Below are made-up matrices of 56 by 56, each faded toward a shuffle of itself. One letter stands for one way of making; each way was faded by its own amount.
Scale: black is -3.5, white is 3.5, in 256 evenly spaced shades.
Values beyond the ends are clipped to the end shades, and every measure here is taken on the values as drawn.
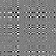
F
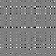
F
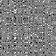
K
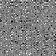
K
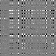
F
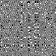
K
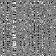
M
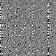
M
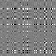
F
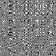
K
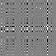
F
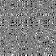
K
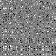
K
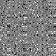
K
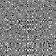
K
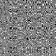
K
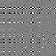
F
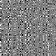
M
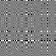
F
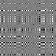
F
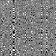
M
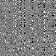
M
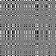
F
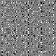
M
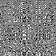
K
